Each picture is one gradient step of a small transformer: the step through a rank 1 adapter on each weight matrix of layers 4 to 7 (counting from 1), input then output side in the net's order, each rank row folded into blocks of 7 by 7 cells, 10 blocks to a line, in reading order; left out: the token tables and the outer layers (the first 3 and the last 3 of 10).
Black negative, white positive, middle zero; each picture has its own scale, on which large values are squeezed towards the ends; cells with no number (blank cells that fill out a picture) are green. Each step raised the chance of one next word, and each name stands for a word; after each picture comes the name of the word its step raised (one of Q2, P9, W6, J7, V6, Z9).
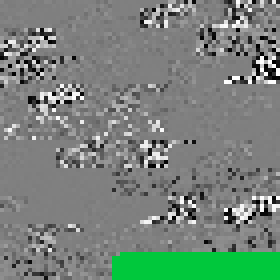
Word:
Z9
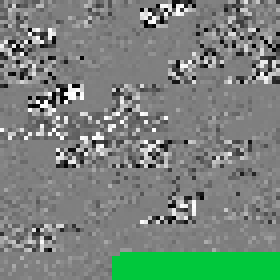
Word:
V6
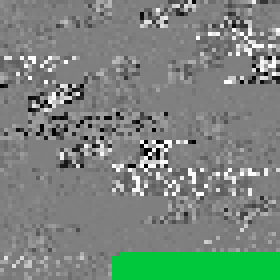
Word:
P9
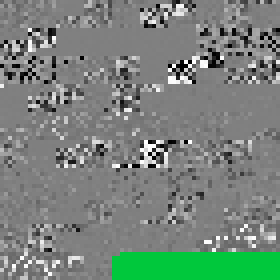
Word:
Z9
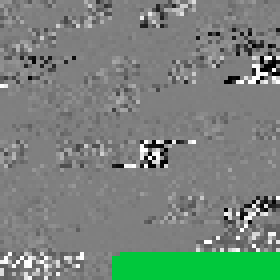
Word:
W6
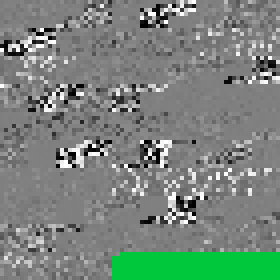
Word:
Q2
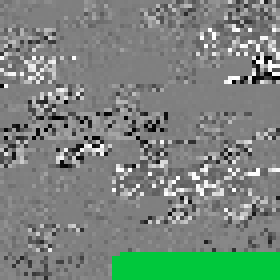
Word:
P9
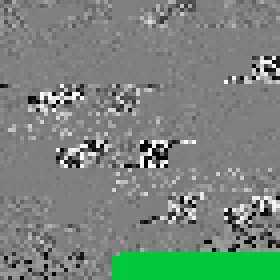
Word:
Q2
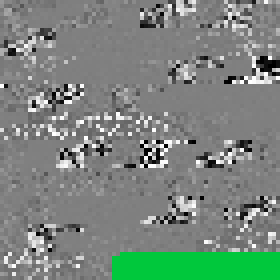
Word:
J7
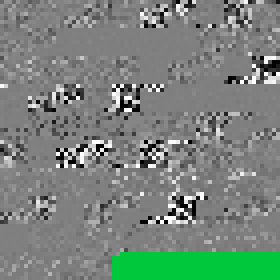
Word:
Q2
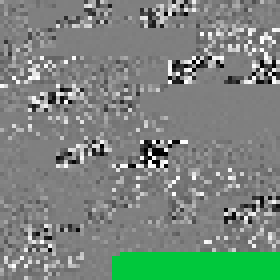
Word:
J7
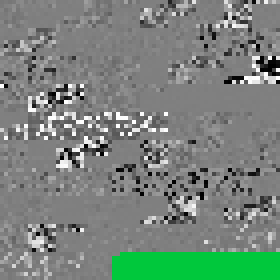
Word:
J7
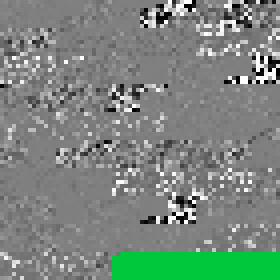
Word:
Q2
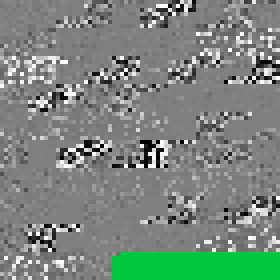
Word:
J7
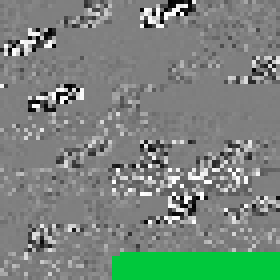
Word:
Q2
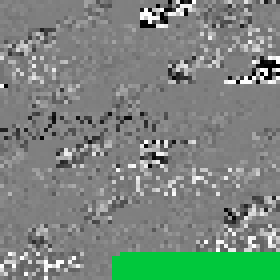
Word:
W6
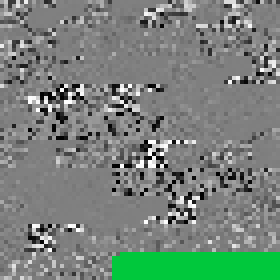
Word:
J7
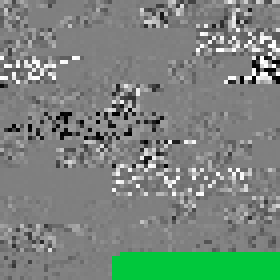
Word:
P9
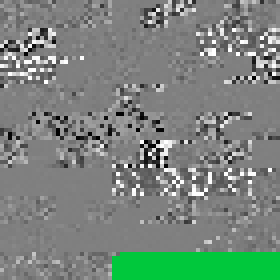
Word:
P9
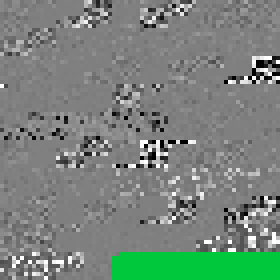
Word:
W6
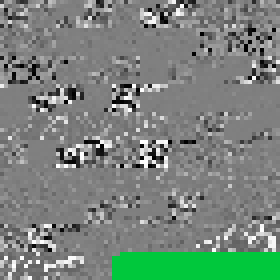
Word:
Z9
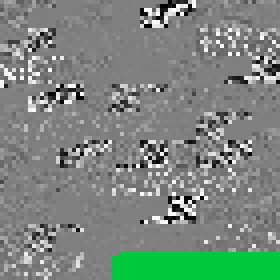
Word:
J7
